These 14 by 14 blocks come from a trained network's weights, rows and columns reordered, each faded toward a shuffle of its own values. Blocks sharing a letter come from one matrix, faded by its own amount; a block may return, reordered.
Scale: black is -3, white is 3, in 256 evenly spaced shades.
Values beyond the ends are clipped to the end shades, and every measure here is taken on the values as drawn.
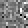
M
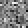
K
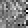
M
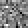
M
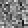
K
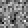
K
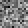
K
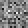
K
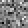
K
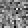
K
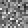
K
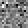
M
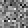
K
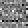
M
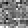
M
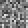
K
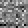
M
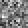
K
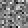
K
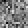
K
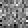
M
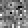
M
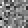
K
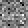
M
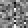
M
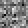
M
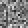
K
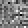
M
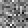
K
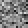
K
